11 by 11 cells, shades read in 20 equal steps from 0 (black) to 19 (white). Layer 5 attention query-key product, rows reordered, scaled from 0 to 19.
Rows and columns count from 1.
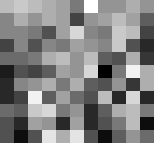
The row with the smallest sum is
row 10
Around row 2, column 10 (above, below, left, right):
13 14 14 7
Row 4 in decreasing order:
15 12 11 10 10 10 9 6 6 5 3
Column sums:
75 88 116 126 117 125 106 83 113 135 77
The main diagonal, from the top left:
14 13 9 10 14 11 7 14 13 14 8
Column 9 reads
11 14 15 15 6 9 11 3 13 9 7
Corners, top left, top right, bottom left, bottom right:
14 11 6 8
